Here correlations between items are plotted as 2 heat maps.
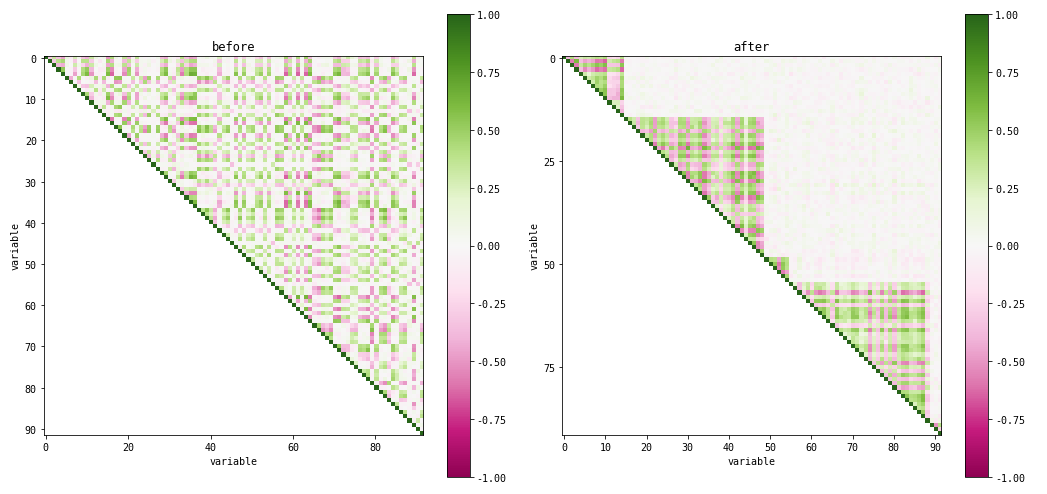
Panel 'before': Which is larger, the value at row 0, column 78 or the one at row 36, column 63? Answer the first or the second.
the first
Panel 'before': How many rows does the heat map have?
92
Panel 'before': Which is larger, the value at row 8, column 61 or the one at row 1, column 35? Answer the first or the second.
the second
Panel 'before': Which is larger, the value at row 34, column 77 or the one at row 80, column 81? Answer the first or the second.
the first
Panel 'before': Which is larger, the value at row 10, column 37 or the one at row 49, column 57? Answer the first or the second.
the second
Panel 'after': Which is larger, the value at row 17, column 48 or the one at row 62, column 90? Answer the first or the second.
the second
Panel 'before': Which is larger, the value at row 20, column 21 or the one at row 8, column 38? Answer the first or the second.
the second
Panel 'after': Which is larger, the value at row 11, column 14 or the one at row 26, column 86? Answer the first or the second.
the second
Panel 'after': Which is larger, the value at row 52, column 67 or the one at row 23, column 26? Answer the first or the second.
the first
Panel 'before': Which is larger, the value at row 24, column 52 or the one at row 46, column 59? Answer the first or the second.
the second
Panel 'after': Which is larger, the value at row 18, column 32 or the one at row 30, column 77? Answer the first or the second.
the second
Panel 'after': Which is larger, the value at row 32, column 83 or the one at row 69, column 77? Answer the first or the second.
the second
